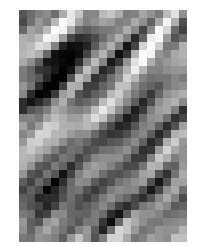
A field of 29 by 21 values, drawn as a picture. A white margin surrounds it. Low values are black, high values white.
Histogram: bell-shaped. Mirror symmetry: none. Ninth with the highest average: top right. Grain: diagonal, up to the right.
